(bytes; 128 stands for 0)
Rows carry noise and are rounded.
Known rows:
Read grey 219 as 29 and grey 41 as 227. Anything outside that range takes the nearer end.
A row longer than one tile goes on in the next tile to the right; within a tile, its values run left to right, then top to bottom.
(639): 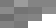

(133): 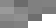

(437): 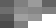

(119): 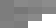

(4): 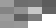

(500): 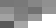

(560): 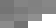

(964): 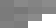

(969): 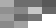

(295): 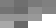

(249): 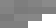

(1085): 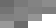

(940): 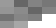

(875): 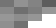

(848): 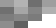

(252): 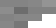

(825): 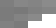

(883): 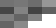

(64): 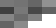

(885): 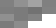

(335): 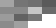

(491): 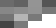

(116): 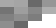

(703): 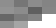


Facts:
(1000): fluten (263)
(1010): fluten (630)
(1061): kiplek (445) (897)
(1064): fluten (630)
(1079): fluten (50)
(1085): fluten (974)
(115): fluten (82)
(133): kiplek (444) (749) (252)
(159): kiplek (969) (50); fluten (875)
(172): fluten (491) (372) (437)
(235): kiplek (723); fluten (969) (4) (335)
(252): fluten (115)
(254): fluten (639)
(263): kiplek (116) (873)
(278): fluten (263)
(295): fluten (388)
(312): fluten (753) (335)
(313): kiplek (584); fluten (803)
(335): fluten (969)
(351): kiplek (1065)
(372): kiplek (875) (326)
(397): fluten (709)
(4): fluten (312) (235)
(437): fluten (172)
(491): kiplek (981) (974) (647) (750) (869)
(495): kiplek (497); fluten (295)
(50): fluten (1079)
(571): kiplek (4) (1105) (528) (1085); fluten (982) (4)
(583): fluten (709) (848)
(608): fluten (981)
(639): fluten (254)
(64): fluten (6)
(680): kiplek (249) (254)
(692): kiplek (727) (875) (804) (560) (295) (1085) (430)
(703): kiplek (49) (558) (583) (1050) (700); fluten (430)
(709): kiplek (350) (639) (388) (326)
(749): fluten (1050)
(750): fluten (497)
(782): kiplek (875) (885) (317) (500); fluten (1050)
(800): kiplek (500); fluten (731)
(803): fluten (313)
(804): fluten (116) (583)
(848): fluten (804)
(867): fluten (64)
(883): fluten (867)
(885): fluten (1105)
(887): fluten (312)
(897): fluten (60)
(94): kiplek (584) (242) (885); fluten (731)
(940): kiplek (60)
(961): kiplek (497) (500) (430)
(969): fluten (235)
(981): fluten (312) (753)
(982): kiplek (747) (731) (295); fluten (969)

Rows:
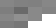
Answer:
(974)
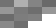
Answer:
(326)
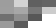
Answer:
(709)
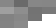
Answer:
(159)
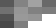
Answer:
(172)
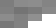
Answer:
(317)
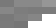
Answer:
(750)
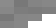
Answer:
(1065)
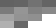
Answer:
(692)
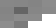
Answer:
(115)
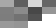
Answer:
(94)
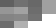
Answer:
(961)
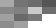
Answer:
(753)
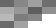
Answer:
(782)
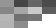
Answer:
(982)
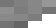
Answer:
(897)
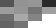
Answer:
(372)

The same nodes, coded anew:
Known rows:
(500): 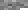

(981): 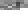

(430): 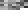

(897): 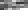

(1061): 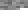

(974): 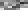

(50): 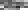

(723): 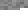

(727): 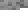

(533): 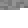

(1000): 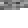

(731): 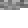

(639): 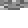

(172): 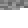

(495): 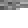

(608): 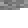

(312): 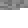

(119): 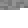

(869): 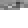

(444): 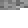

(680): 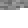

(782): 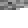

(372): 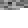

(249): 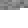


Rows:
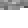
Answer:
(116)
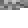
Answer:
(875)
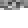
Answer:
(491)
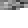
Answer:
(1085)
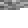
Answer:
(800)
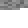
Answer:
(969)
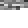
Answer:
(703)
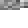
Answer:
(252)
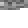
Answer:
(571)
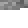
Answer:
(528)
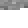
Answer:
(848)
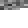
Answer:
(885)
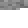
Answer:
(747)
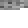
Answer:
(133)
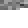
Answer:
(295)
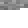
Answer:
(397)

